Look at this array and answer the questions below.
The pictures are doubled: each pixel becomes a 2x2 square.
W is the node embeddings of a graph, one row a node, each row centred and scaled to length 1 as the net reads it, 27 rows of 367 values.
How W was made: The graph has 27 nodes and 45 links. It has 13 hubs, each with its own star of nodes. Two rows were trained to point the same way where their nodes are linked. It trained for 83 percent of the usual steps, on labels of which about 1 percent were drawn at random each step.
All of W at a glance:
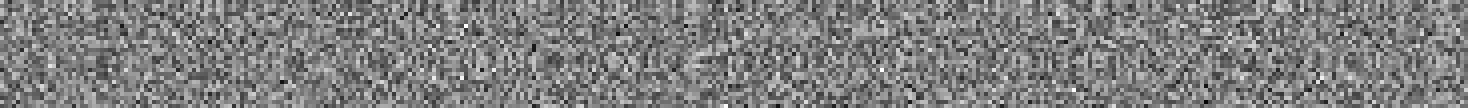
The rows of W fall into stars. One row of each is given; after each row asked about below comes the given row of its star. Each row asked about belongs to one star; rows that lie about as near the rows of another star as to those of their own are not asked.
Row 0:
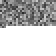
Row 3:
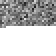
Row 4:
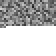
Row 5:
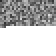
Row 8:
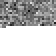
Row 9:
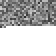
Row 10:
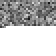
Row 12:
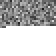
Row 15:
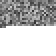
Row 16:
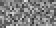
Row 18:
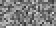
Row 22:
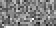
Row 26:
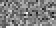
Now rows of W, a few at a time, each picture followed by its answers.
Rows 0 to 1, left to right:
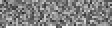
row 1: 12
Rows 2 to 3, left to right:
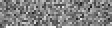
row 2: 22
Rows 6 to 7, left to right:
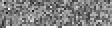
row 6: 15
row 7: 8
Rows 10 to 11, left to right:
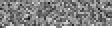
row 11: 4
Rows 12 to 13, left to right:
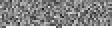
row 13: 16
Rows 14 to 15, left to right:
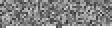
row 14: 3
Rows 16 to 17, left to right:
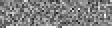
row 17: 5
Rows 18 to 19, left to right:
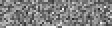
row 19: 18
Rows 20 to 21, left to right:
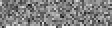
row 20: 0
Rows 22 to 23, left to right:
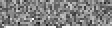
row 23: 10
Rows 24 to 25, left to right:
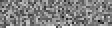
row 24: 26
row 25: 9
